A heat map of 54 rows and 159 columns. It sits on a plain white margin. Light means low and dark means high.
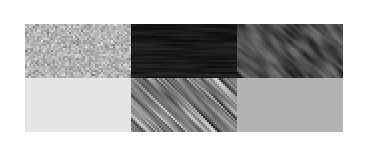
It is made of 2 by 3 panels. Panel 1,1: low, fine-grained. Panel 1,2: very high, streaked across, faint in contrast. Panel 1,3: high, slanting down to the right. Panel 2,1: very low, flat. Panel 2,2: middling, slanting down to the right, strong in contrast. Panel 2,3: low, flat.
